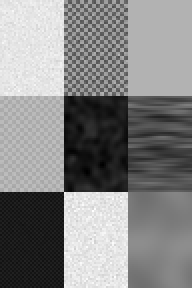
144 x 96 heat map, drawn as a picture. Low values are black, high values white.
It is made of 3 by 3 panels. Panel 1,1: very high, fine-grained, faint in contrast. Panel 1,2: middling, checkered, strong in contrast. Panel 1,3: high, flat. Panel 2,1: high, checkered, faint in contrast. Panel 2,2: very low, blotchy, faint in contrast. Panel 2,3: low, streaked across. Panel 3,1: very low, checkered, faint in contrast. Panel 3,2: very high, fine-grained, faint in contrast. Panel 3,3: middling, smooth, faint in contrast.
